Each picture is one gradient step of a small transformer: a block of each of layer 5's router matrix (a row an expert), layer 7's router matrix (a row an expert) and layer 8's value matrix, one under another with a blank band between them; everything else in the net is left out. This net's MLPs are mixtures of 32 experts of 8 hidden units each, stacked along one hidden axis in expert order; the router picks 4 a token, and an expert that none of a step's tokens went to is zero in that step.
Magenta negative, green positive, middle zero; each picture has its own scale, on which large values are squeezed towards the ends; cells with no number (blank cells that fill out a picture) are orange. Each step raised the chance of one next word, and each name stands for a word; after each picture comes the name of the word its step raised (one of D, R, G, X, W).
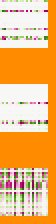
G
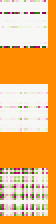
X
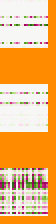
G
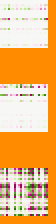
X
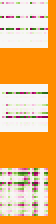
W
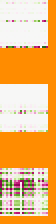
G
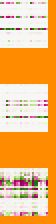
G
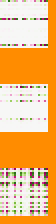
W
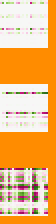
X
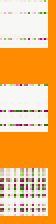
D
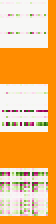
W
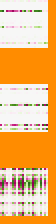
G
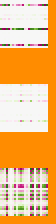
X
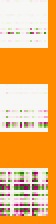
D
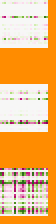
W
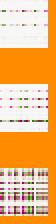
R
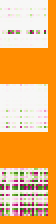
D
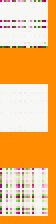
X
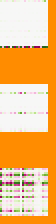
W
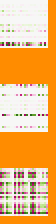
R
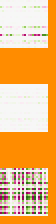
R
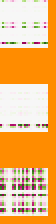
D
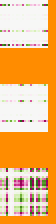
G
